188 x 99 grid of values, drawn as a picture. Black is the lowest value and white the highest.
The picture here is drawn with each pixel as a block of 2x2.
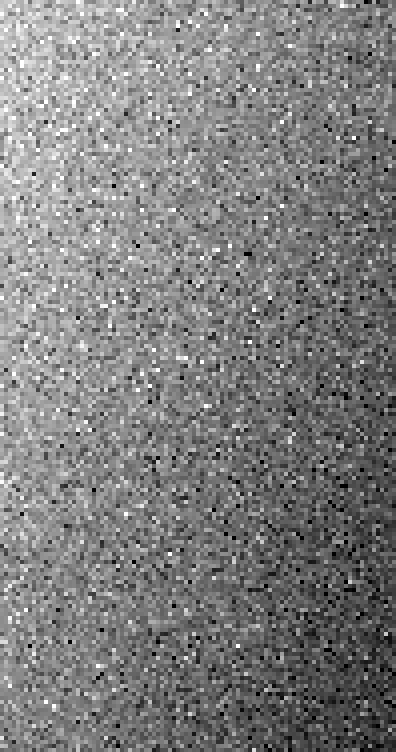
Slope: up to the top left. Ninth with the lowest average: bottom right. Mirror symmetry: none. Ninth with the highest average: top left. Odd rows or columns: none. Stripes: none.
